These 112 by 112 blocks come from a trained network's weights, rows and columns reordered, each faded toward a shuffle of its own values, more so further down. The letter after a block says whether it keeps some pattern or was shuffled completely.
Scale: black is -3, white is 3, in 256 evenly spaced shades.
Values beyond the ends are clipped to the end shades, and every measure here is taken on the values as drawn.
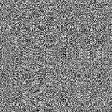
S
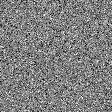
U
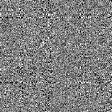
S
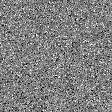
U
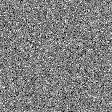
U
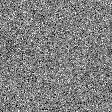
U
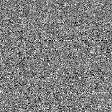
S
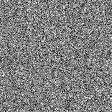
U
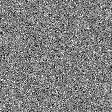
U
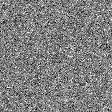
U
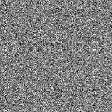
S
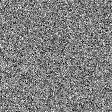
U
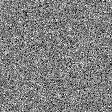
U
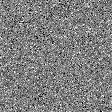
U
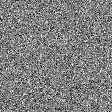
U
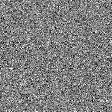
S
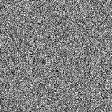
S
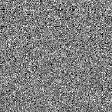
S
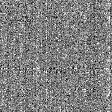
S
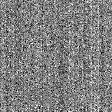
S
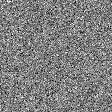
U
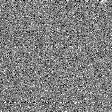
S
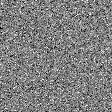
U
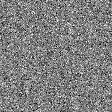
U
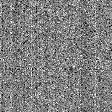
S
